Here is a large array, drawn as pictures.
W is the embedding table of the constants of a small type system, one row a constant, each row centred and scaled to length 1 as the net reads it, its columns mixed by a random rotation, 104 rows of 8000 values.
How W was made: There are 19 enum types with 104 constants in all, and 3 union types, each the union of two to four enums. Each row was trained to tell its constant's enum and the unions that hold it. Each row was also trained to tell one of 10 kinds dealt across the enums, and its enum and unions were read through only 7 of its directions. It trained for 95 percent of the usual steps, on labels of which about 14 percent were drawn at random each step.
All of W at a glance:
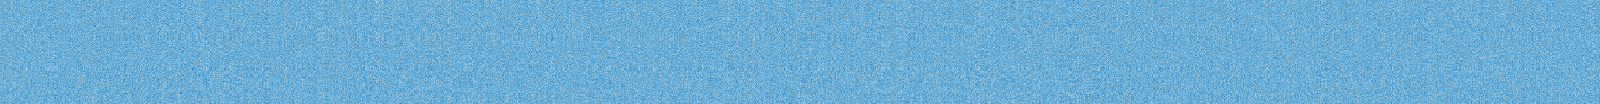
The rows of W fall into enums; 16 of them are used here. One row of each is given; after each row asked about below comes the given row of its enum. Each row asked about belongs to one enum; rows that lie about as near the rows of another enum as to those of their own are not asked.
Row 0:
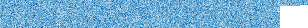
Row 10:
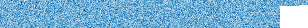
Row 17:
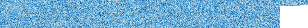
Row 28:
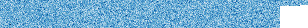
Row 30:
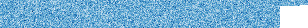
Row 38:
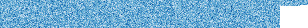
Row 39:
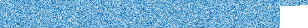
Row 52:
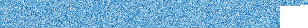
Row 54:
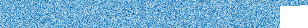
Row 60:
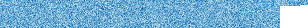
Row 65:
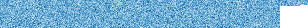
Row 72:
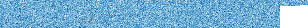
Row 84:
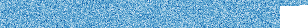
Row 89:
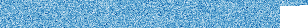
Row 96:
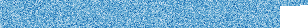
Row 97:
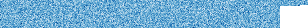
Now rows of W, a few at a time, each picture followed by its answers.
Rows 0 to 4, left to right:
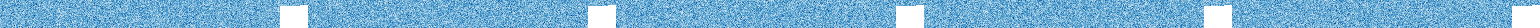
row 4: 89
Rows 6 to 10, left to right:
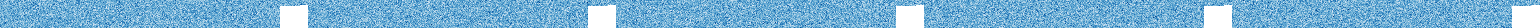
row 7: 72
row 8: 39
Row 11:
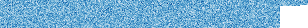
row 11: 96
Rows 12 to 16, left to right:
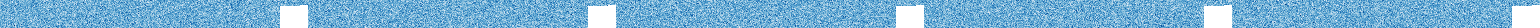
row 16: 97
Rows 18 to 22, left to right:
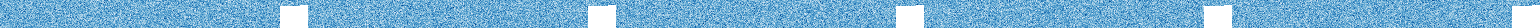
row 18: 89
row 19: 54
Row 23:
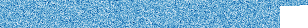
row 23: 97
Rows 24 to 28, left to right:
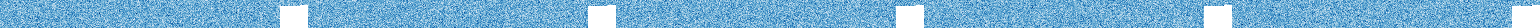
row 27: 65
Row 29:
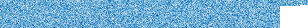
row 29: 72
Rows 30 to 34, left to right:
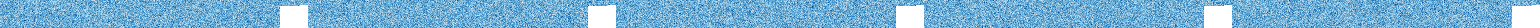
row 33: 54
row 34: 17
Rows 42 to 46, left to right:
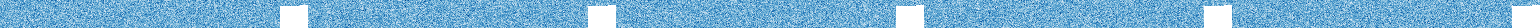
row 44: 39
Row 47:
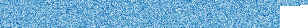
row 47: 39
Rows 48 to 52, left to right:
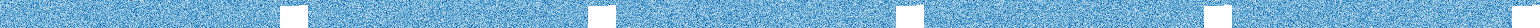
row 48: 10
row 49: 54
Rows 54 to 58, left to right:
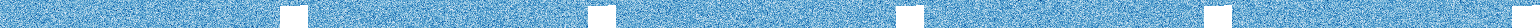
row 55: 52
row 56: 89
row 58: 10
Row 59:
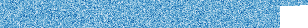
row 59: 30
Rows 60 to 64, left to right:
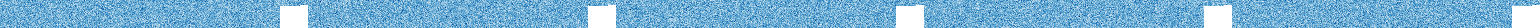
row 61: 65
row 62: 72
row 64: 89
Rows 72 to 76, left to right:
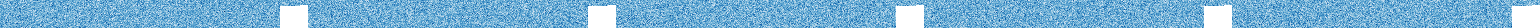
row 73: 97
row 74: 65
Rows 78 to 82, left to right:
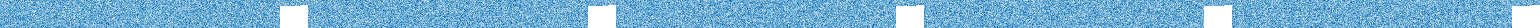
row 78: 54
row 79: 72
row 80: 54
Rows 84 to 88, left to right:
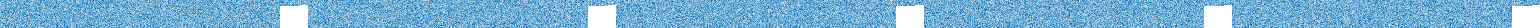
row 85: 39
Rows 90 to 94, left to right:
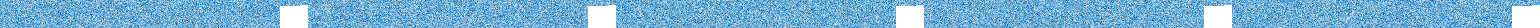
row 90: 65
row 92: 28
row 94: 89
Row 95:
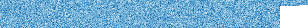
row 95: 72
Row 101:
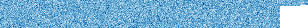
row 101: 65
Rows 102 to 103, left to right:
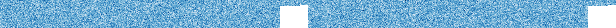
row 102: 96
